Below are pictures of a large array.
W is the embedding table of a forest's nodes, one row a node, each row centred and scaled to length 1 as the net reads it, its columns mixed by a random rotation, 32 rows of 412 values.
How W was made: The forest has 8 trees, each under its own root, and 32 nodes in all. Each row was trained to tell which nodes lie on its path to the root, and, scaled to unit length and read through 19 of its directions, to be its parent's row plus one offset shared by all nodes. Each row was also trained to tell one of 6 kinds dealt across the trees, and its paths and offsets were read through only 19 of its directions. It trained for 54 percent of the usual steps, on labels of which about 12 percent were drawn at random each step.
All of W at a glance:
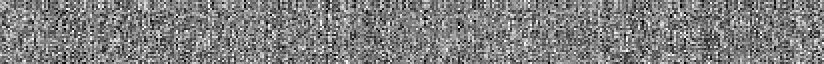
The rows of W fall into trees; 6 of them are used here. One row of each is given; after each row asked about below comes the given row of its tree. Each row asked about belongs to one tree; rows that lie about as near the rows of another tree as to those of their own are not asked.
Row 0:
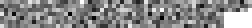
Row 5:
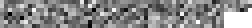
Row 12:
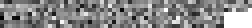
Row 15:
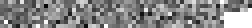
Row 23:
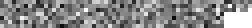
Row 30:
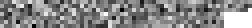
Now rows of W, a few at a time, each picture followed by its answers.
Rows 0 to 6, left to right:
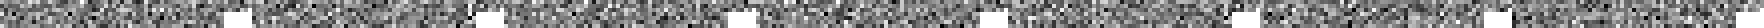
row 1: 23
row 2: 0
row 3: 0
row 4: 23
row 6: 12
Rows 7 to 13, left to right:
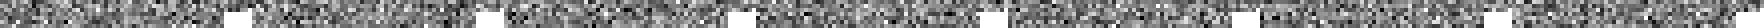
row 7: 15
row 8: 30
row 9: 5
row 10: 0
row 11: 15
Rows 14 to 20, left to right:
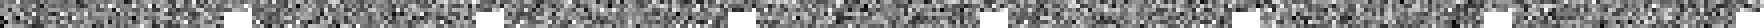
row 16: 15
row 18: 15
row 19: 30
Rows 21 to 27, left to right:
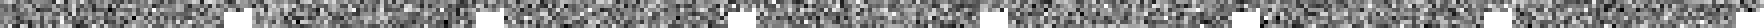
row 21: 12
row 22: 30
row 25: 15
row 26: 23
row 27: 5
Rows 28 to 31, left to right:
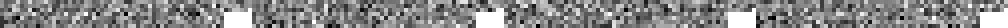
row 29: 12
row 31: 12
